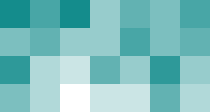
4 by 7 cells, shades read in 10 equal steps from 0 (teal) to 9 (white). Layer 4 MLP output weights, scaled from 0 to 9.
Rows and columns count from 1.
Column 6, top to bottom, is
4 4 1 3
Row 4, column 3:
9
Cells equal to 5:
5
